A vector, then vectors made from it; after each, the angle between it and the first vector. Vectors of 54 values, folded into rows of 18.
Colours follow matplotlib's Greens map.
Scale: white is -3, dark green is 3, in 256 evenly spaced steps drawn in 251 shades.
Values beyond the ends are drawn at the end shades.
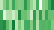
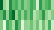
partly opposed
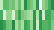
nearly parallel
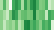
orthogonal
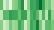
partly opposed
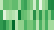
nearly parallel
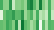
partly opposed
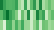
partly opposed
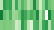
orthogonal
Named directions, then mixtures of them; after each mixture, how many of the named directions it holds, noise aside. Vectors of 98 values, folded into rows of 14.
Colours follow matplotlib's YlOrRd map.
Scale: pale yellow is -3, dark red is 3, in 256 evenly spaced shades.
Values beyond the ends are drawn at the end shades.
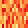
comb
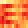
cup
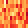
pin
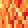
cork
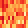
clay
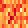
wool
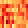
three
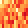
three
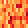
three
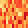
three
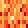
two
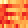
one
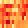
two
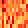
two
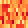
three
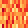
one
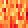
one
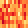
three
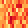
three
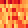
three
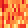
three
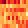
three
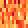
two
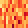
three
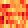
two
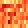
two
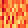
two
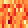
three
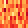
one
